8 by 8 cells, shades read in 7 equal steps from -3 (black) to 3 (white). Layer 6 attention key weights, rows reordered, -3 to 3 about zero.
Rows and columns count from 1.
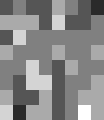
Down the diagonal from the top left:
-1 1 0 0 -1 0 1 1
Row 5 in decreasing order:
2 1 0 0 0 0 0 -1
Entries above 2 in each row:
0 0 0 0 0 0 0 1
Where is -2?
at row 1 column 8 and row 8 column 2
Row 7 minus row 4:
0 -1 -1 1 -2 0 1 0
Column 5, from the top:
1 2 0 1 -1 -1 -1 -1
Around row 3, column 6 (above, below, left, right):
-1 0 0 0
